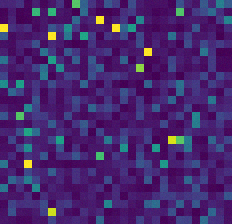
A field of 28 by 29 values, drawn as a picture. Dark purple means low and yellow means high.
Stripes: none. Mirror symmetry: none. Average level on the scale: 10%. Histogram: skewed, a long tail of high values. Odd rows or columns: none. Grain: fine.
